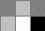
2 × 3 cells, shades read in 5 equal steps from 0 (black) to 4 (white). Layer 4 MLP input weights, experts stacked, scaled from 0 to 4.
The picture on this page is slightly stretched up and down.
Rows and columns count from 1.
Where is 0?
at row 2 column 3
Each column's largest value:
3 4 2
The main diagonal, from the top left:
2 4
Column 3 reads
2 0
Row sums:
7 7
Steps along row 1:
up down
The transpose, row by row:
2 3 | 3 4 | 2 0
